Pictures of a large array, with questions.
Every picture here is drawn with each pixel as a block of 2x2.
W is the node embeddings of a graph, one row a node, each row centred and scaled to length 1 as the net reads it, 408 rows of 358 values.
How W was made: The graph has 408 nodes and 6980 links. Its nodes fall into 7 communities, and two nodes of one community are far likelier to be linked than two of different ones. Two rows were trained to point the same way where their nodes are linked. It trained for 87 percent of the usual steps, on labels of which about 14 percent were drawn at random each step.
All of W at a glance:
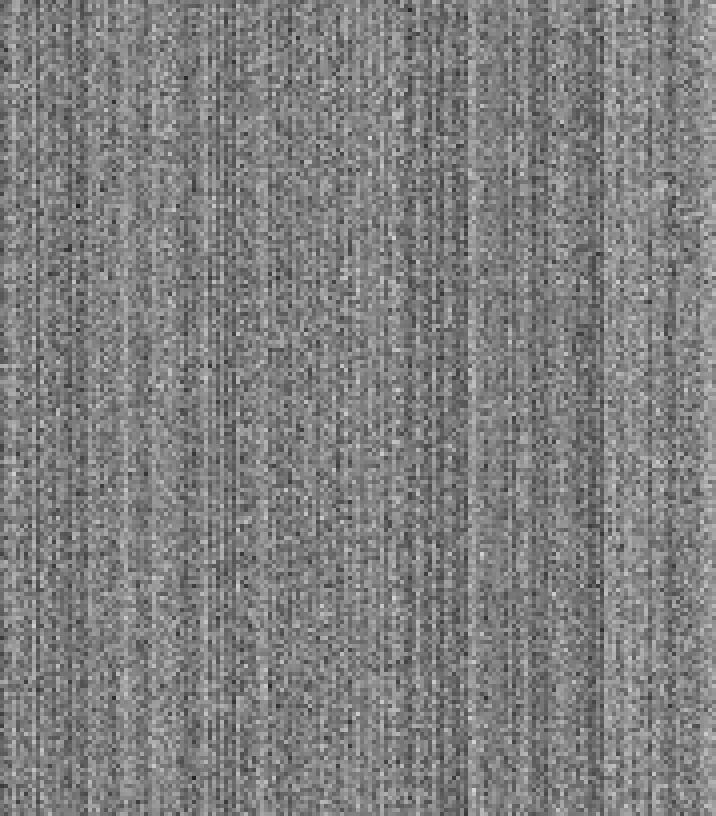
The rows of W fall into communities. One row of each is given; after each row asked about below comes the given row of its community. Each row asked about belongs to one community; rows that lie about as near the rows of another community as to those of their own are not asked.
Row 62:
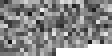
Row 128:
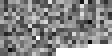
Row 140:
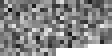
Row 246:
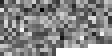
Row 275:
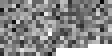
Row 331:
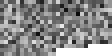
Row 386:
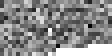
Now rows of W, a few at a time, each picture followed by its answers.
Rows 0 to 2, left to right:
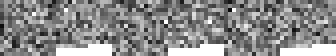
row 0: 246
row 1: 140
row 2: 246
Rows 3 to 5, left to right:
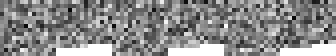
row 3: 275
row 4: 246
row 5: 275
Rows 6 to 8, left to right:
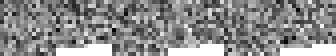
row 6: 140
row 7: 331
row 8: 246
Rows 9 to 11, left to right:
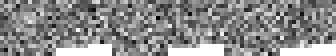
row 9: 128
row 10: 246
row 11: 275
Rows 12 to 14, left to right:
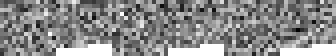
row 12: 275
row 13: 140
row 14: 386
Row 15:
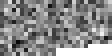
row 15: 331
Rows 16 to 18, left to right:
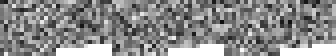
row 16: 128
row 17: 386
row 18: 275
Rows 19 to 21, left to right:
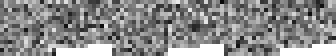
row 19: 62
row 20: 128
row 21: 331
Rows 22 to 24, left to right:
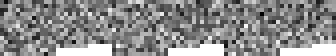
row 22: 246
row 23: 62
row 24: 62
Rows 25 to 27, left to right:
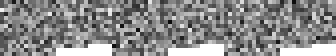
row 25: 140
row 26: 140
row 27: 246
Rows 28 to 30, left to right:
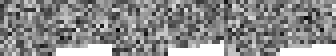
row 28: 246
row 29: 275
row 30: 246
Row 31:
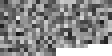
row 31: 128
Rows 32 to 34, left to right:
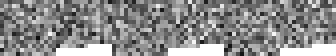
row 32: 386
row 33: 331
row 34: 140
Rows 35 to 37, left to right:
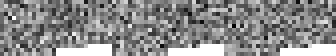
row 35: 386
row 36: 386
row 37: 246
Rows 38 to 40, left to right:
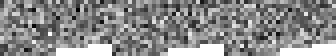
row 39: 331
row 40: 128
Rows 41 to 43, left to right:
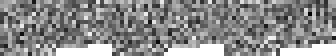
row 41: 386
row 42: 246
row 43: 331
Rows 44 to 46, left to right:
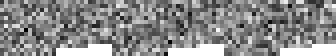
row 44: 386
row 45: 386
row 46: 62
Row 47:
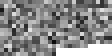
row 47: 275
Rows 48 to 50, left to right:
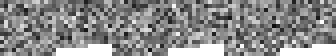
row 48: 246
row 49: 140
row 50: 386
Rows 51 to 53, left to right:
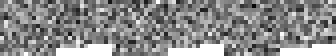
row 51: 386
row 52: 140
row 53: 331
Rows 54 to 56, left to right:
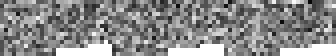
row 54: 62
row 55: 331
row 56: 62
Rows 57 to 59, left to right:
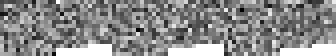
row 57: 140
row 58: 128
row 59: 62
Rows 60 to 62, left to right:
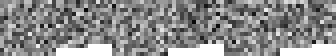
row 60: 386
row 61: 275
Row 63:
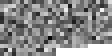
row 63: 275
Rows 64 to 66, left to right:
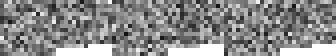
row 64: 331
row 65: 275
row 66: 386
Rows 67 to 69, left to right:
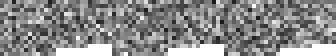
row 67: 386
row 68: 331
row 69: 246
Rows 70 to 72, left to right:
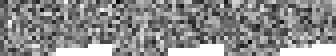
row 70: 128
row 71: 275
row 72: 246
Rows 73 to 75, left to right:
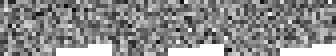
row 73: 140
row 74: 140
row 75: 331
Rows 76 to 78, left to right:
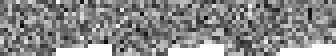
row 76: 331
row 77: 62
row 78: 246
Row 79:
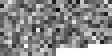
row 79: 386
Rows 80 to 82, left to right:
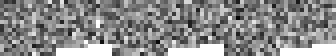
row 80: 246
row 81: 275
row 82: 140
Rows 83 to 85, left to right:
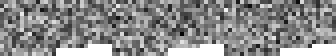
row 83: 386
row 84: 128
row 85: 331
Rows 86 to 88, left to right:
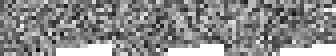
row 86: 128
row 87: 246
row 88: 386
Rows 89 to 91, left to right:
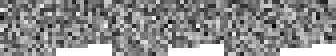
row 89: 140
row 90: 140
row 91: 140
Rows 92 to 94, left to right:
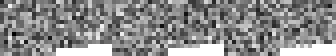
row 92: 140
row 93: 128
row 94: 128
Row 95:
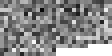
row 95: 386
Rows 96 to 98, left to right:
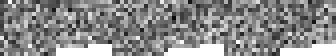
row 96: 246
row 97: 128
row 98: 62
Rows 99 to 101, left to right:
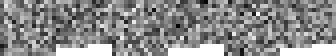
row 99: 386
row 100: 386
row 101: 140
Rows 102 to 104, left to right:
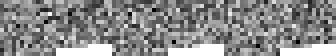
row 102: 62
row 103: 140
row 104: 275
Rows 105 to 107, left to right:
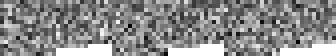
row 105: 331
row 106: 275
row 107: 140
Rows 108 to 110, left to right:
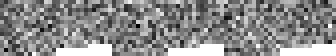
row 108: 246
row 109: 62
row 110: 128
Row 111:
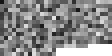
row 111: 246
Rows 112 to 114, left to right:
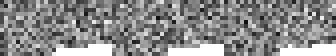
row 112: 140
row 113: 246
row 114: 331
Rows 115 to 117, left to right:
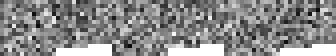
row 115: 275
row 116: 331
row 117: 386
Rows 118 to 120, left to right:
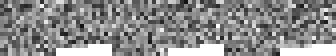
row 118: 275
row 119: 140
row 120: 128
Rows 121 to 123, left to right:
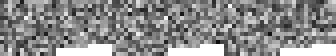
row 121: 246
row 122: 246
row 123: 62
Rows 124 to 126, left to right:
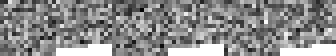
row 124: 128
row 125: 140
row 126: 62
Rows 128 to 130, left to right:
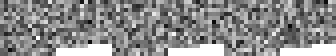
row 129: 275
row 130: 386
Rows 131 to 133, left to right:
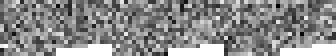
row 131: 275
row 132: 246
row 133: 62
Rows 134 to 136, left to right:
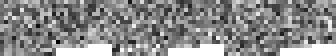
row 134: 62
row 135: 386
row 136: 246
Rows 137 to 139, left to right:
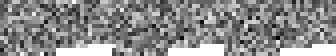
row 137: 62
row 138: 386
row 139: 386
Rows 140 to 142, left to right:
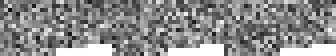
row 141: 140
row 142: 386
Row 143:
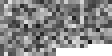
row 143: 62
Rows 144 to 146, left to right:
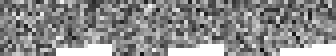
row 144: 62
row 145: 140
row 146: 140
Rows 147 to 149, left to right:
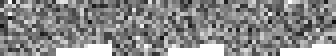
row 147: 128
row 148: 140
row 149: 62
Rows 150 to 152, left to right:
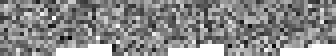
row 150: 128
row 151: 331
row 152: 386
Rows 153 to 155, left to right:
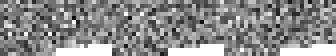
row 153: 128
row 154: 275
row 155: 386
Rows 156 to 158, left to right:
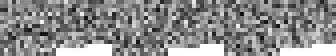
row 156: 62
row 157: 386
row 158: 140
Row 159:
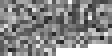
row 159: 62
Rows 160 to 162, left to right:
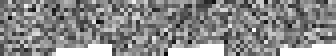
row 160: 128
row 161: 62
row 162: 140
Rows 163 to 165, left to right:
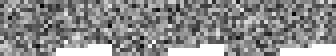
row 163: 246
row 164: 331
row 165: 246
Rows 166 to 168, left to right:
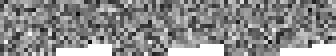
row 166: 62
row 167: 246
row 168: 331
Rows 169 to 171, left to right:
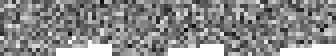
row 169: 128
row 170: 331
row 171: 246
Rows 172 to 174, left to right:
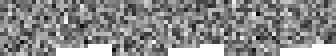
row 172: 331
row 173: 331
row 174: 128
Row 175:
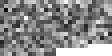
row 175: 62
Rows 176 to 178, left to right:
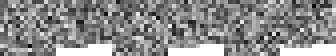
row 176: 275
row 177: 140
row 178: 275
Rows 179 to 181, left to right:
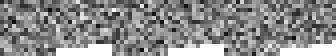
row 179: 331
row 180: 140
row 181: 128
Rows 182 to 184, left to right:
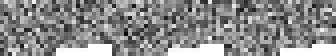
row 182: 386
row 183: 386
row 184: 331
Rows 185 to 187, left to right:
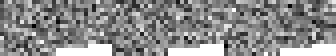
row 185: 246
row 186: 140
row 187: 62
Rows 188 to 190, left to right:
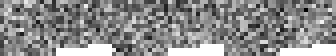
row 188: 62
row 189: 140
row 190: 246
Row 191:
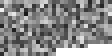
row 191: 386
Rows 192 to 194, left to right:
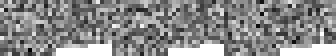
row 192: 128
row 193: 62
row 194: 128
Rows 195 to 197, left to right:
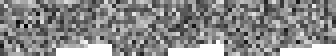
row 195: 62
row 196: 62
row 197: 246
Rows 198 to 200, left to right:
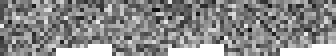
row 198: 275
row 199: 331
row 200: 62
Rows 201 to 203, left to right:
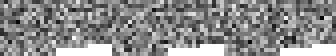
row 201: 246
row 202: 331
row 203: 246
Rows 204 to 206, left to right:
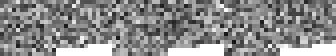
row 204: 275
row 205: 386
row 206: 275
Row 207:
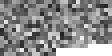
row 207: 246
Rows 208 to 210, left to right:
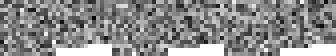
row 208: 140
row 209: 275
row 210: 62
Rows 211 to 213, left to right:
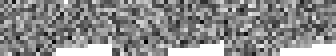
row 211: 128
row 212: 275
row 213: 128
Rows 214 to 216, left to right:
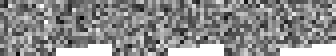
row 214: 275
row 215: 275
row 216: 275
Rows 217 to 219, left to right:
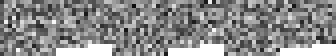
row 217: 246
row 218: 386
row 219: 246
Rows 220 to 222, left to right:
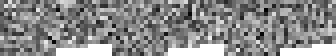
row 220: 128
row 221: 128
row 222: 140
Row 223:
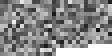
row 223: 62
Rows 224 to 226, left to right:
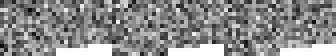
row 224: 140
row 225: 275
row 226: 128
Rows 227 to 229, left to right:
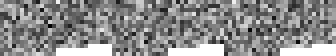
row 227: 386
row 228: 246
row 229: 386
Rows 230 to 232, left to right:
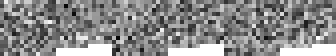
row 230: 386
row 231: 386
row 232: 128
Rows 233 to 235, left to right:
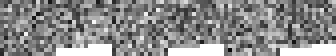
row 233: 140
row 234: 62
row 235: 275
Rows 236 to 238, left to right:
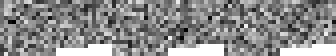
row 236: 331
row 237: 246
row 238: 62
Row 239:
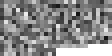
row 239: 331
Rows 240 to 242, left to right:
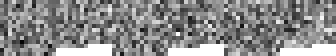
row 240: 386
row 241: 386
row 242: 386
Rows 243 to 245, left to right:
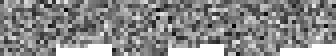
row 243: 128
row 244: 331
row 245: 140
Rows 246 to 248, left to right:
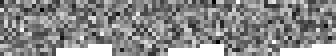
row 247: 331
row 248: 62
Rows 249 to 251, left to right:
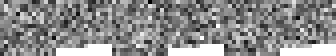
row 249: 386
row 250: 128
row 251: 128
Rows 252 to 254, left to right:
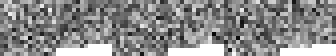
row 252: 386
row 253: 140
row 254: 246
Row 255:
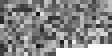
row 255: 62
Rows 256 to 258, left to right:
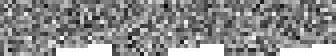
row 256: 62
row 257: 331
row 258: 128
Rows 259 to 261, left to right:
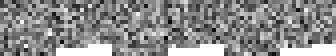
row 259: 140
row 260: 275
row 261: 275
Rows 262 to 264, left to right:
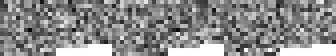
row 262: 246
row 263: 62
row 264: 246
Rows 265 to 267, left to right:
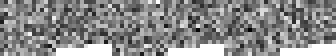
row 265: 386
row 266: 275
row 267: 275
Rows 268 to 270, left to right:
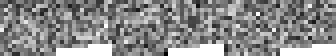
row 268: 140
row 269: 275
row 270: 331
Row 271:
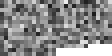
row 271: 331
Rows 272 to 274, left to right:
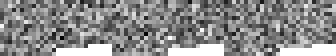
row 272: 275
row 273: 386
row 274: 246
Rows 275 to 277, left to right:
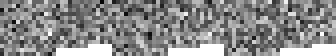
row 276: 140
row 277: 386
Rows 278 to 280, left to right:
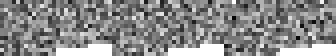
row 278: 140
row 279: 140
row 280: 331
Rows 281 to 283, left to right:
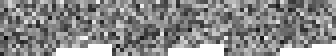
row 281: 386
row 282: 386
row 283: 386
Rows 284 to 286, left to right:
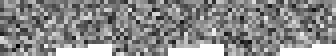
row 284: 331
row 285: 246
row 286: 246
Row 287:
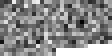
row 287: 275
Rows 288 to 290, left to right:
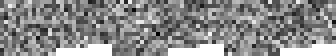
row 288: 386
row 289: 128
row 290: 62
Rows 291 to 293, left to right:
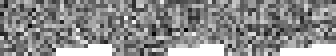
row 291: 246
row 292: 246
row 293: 386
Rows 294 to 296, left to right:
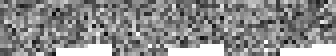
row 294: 275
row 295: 275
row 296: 62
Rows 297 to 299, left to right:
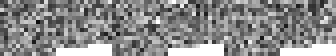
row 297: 140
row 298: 128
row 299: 62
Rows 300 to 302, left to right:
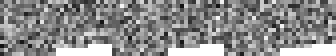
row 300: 331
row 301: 275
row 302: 140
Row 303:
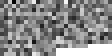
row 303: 128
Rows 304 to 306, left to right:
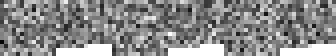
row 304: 386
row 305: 62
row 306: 140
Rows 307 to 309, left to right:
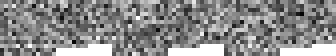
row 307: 128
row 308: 386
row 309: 62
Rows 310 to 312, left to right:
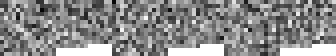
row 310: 246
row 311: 331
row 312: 331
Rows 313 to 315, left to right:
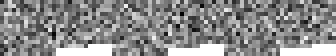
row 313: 331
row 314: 275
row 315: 140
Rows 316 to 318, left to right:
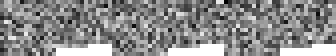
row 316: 128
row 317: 140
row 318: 140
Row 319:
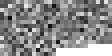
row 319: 246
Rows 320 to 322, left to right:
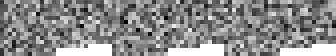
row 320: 246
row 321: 331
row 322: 62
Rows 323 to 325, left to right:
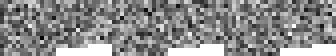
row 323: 62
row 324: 331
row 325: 246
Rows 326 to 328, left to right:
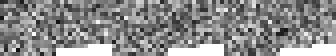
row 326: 140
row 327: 386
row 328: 128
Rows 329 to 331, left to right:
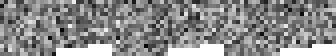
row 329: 275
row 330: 246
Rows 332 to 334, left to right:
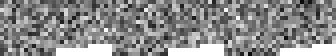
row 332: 331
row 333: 275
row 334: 128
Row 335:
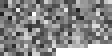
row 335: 246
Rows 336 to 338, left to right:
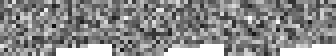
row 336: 275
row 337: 128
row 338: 331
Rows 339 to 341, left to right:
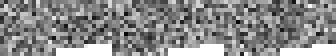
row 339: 275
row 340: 140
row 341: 386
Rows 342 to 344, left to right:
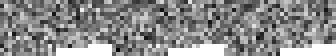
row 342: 140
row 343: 140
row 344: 140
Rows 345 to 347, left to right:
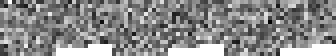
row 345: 331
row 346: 386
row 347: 62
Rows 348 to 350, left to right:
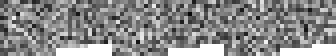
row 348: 128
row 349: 275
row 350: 140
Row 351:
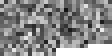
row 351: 386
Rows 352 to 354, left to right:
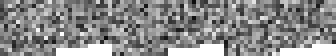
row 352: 275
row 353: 275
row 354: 62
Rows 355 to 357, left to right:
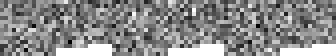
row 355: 331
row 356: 140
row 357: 246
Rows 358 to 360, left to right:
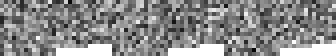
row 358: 331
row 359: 386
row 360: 128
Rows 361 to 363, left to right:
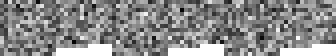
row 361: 128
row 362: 246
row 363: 246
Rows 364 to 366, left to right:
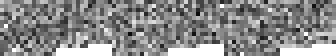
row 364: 386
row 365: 386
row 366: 62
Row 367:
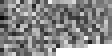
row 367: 128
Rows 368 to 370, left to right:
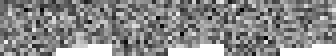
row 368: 246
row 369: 246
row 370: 140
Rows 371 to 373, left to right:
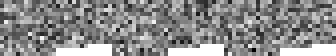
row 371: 386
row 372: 62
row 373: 386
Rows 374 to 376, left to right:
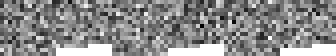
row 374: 246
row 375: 128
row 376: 246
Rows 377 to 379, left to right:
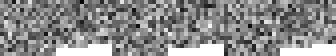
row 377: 128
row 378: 275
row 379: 386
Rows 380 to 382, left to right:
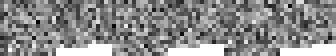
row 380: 140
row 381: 246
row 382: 275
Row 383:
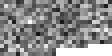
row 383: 386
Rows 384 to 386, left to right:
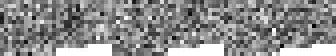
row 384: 386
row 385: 128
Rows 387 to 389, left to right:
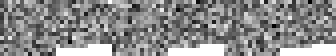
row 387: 246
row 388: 386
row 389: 275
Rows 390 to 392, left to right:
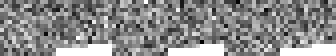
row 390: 128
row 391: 275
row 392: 140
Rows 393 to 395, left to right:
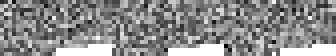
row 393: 128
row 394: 386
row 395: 331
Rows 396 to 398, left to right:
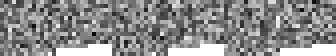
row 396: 386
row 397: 386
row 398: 246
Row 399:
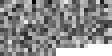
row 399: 386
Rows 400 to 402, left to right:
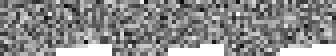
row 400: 140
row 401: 386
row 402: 246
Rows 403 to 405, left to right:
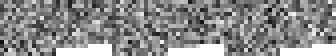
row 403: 246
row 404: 128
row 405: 140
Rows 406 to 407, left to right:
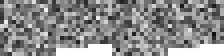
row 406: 331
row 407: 140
